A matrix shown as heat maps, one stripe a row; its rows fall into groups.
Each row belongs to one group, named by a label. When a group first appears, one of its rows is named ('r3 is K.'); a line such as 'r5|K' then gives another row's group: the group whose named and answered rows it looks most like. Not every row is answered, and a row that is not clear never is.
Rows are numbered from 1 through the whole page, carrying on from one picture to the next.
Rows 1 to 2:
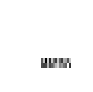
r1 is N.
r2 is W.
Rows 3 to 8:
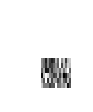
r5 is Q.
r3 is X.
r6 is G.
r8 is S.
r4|X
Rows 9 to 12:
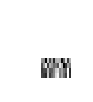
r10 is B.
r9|N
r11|W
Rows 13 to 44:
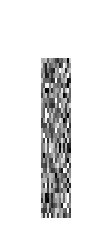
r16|Q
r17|S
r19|Q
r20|B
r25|B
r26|W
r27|S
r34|W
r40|Q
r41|Q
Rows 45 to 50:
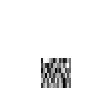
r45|G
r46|Q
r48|N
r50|B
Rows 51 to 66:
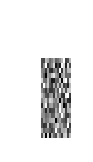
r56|G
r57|X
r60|B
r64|W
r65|S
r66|N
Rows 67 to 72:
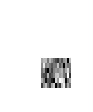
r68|G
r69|Q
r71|X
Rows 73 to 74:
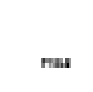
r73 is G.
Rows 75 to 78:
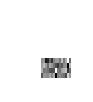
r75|Q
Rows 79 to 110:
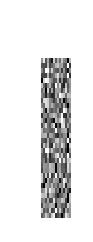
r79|G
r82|W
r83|G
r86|X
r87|G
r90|B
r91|X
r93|S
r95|W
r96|G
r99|X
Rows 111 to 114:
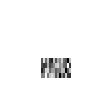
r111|G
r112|W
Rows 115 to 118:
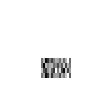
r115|Q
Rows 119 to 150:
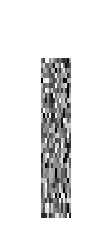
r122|S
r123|G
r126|G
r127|X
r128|S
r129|G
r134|W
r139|B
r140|Q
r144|B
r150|W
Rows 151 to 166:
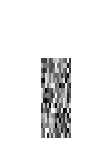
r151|W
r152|S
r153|W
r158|S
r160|N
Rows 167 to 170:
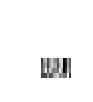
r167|B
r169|B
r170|W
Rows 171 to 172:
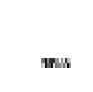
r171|X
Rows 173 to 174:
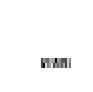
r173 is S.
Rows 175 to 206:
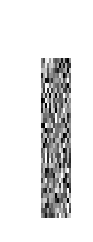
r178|B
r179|Q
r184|N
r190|B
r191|N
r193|B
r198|X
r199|B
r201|W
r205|W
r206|X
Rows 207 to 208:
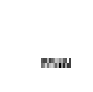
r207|W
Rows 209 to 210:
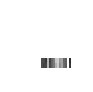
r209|W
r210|W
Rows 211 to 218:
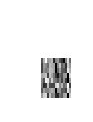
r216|W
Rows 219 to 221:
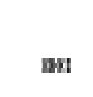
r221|S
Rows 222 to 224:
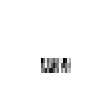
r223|B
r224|X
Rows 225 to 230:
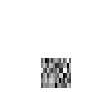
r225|Q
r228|B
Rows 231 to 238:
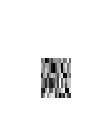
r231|Q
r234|B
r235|X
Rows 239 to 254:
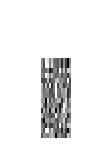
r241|X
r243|W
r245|S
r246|S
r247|N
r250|S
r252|X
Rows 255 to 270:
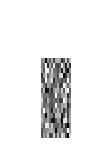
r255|N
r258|B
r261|Q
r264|S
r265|G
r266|N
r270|G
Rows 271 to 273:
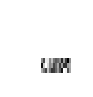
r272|G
